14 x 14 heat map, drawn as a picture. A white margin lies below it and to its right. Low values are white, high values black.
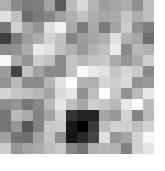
The halves do not mirror each other. No single row or column stands out from its neighbours. The bottom middle is the roughest part. The ninth with the highest average is the bottom middle. In the bottom middle lies a patch that is higher than the rest.
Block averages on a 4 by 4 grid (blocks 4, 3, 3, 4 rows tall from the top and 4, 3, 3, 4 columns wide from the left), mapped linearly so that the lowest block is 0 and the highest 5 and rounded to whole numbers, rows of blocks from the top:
3222
2201
2011
3351
